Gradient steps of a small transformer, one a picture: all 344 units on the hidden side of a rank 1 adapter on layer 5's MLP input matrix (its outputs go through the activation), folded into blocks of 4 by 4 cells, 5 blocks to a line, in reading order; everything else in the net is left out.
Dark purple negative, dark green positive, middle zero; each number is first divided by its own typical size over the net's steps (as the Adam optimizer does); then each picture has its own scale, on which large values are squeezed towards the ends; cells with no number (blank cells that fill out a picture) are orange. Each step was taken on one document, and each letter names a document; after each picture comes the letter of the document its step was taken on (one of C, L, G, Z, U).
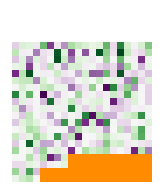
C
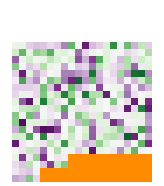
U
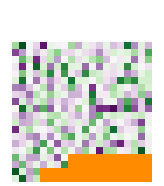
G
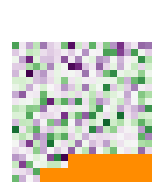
C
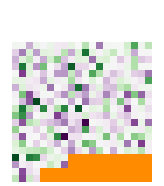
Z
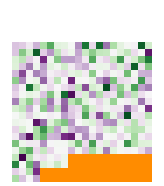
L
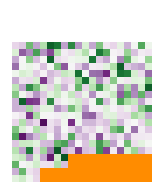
U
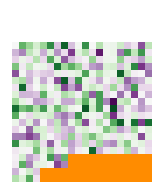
C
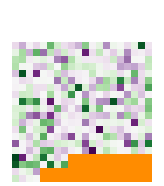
L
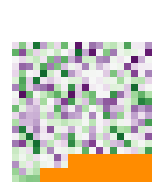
G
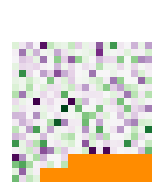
Z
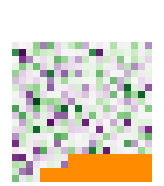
Z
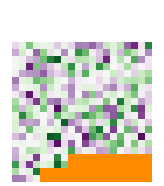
G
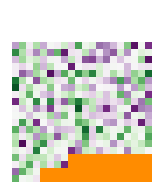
G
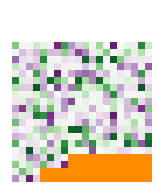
U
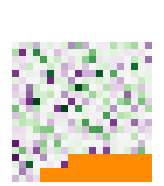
Z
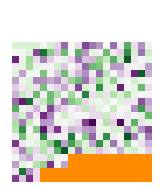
U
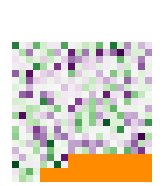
C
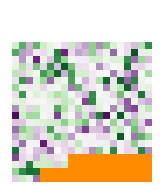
G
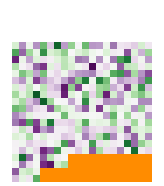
U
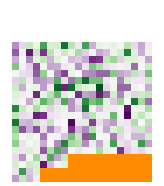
U
